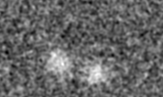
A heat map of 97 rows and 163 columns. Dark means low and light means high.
Grain: blotchy. Bumps: two. Lone odd cells: none. Ninth with the highest average: bottom middle. Average level on the scale: 40%. Odd rows or columns: none.
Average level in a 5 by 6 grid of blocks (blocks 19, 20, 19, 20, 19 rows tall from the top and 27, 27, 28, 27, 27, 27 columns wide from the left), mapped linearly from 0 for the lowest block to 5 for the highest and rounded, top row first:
1 1 1 0 1 1
0 1 0 0 0 0
0 2 2 1 0 1
1 2 5 5 1 1
1 1 1 3 1 1
